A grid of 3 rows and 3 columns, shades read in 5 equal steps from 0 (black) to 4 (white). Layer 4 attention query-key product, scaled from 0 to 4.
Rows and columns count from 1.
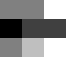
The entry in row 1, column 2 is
2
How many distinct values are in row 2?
2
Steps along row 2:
up same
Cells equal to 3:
1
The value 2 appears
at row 1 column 1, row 1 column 2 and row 3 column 1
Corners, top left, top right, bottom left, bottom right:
2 4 2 4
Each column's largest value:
2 3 4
